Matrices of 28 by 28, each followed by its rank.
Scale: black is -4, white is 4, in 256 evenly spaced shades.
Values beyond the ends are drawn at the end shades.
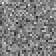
full rank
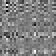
three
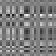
one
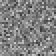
full rank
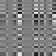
one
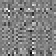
five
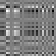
one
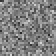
full rank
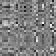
five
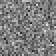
full rank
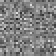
five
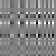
one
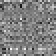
five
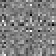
three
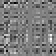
three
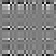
one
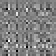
three
